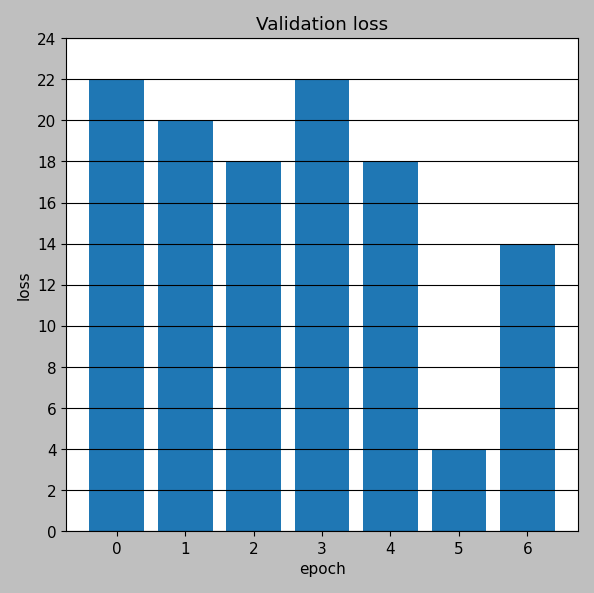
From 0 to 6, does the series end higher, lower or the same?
lower
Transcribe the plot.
Title: Validation loss
x-axis: epoch, ticks 0 1 2 3 4 5 6
y-axis: loss, ticks 0 2 4 6 8 10 12 14 16 18 20 22 24
Values:
22 20 18 22 18 4 14
